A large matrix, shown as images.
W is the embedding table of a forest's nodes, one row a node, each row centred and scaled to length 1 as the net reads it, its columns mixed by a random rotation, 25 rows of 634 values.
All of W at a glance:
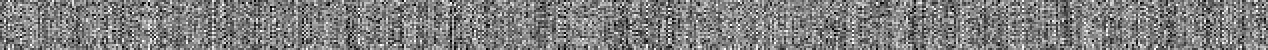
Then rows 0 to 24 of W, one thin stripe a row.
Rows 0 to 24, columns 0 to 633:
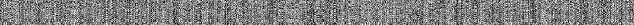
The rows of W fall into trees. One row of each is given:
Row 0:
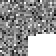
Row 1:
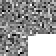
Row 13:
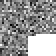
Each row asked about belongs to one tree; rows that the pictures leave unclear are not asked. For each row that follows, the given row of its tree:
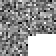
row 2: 1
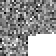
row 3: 0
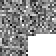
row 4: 13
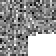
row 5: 0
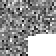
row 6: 13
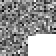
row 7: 1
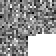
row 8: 0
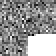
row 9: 13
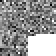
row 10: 13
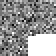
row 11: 13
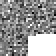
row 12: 0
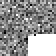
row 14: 0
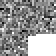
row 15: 13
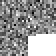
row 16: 0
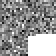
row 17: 13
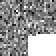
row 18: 0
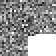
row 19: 13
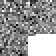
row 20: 13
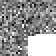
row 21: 13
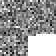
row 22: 0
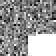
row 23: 0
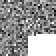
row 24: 0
